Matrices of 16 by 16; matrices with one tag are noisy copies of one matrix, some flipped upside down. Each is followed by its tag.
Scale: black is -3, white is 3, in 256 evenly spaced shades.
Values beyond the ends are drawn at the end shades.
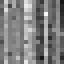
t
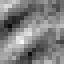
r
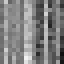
t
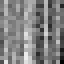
t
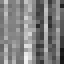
t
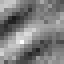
r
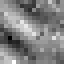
r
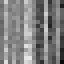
t
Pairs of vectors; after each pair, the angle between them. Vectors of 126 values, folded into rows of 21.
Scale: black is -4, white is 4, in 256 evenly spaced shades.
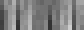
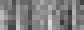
nearly opposite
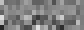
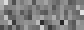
orthogonal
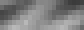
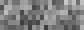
partly opposed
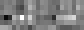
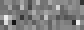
partly opposed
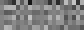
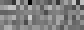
nearly parallel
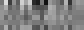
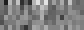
nearly opposite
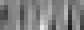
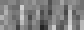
nearly opposite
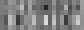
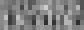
nearly opposite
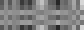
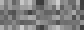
nearly opposite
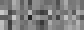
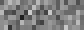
partly aligned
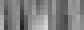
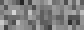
orthogonal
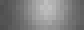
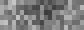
partly opposed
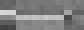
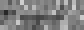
partly opposed
